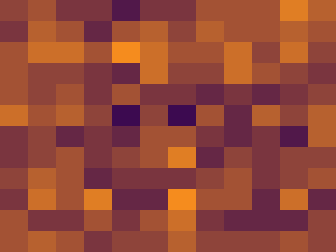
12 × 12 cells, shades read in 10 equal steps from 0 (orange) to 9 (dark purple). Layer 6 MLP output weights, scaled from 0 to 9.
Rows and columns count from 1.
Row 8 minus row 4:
2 0 -1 0 -2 2 -4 2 3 2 0 -1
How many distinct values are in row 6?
6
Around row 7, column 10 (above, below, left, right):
3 6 7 8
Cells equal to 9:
2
